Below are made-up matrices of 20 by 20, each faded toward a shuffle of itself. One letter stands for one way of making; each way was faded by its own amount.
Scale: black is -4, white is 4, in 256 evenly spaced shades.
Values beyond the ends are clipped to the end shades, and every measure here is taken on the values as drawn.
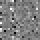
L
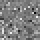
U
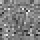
U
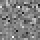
U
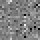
L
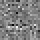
U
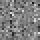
L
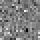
U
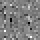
L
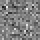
U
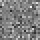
U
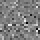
U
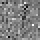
L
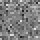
U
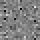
L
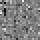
L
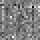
U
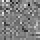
U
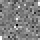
L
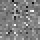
L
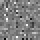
L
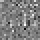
U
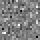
L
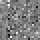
L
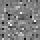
U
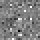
U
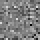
U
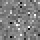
L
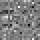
U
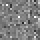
L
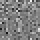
U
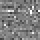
U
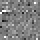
U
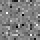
U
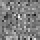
U
